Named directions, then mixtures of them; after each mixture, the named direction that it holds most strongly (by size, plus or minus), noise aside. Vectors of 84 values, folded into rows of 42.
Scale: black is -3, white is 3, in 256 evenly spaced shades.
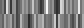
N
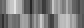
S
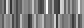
N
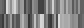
S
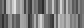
S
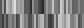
S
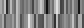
N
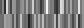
N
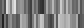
S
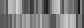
S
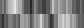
S
